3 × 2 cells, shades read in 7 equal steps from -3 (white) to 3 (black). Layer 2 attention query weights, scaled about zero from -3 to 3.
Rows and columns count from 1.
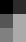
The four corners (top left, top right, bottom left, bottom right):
3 2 0 -1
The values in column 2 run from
-1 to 2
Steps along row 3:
down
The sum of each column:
4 0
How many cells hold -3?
0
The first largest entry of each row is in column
1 1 1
